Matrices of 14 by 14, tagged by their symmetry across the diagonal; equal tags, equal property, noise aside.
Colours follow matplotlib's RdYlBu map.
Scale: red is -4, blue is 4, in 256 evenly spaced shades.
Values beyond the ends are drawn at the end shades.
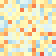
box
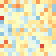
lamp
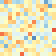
lamp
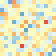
box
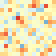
box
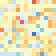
lamp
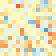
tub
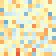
lamp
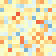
box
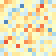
box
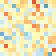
tub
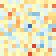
lamp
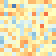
lamp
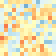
tub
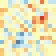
tub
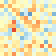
tub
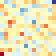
tub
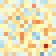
box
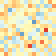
box
